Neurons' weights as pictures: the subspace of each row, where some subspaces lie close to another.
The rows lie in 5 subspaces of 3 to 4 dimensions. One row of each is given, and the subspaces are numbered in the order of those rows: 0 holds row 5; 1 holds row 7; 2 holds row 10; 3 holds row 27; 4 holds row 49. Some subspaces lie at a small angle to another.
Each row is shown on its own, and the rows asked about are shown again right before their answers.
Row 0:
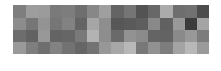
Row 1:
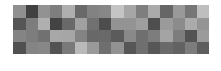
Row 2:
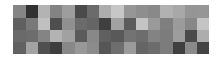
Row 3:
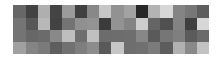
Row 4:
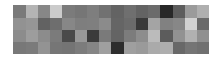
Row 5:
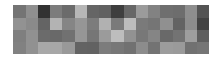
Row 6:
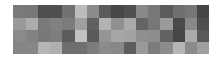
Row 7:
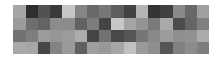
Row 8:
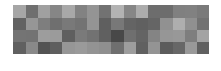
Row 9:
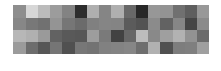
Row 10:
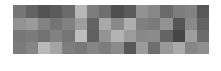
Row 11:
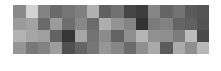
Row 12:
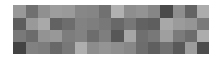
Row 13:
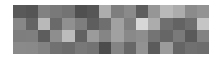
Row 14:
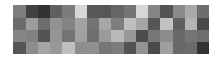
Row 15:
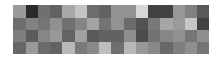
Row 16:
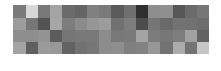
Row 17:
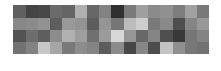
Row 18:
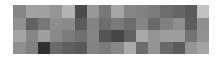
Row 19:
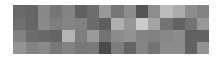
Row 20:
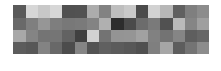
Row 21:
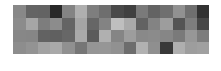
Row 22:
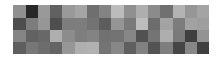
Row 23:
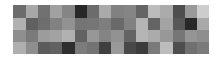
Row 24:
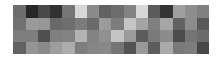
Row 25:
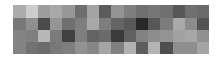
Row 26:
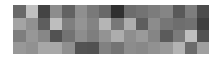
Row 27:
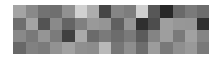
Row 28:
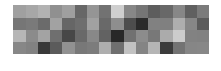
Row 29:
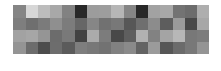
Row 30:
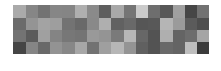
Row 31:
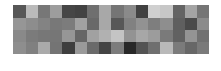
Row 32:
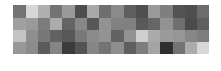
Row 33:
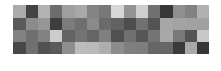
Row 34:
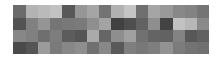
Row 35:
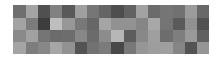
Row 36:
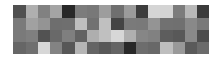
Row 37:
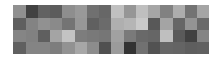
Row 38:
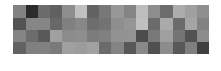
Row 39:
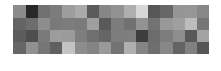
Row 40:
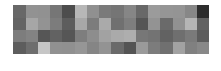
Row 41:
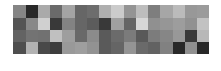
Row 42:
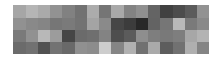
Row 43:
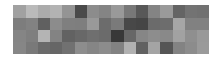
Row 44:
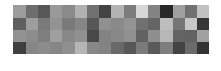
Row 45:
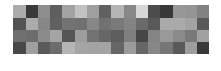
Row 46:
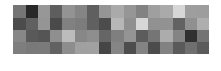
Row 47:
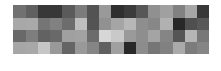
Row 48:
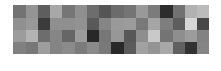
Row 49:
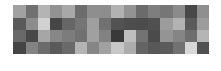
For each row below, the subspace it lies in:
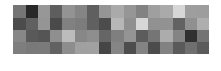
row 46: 0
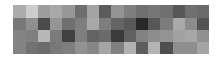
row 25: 3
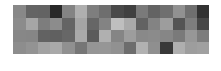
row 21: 1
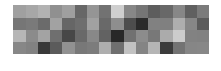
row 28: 2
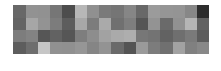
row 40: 1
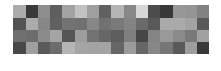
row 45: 3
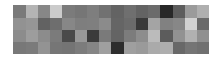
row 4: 4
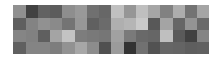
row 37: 4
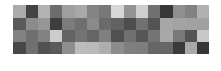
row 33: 0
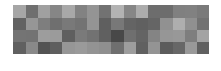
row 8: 3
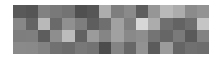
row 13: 3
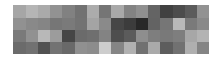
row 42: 0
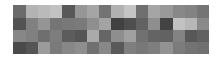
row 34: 1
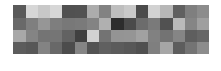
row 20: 1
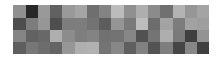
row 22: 0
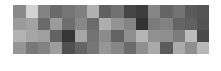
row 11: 2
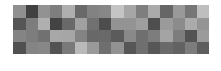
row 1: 4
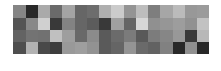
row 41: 3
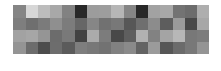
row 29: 2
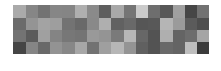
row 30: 4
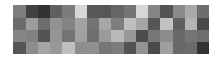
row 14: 0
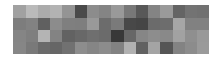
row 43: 3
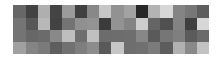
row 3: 4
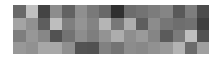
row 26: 0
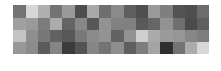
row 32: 1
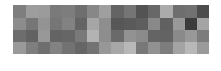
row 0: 4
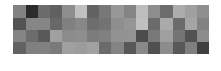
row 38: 0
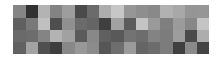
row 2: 3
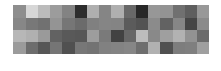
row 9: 2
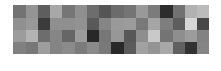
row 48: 4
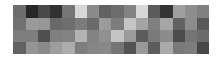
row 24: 3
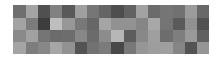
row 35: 4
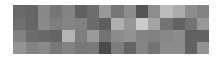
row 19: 0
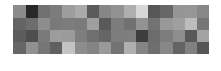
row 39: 2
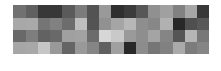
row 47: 1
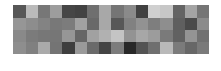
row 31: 1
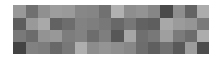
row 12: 4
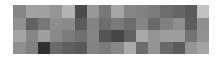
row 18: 1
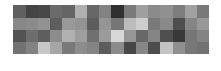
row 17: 2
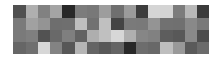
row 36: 1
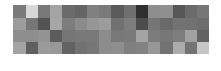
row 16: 3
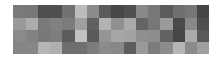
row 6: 2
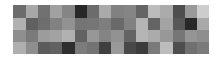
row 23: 1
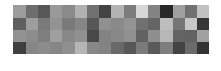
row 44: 4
